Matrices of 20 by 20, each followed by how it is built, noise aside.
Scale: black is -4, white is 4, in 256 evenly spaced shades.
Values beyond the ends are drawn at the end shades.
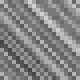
Toeplitz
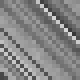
Toeplitz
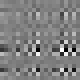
low rank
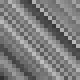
Toeplitz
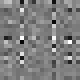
low rank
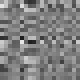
low rank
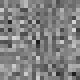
low rank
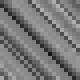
Toeplitz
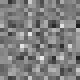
low rank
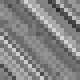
Toeplitz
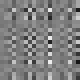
low rank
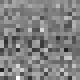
low rank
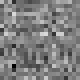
low rank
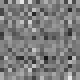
low rank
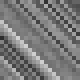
Toeplitz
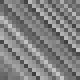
Toeplitz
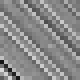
Toeplitz
